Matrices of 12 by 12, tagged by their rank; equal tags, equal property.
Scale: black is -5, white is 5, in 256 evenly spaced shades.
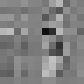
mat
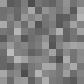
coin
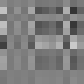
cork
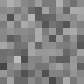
coin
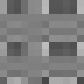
cork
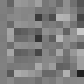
mat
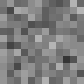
coin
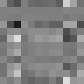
mat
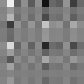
cork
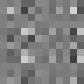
mat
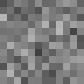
coin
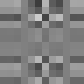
cork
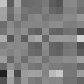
mat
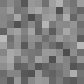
coin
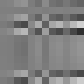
cork
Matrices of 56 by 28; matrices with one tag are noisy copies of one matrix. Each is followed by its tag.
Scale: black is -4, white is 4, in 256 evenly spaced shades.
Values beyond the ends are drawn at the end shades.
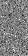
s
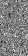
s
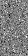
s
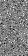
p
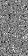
s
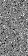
p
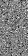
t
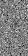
t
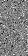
p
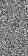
t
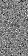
t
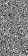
s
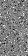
p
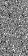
s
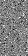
p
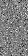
t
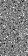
p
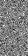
p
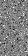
p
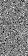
p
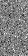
s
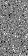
s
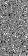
s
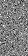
p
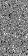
s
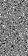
p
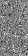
s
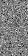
t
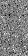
s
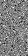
p
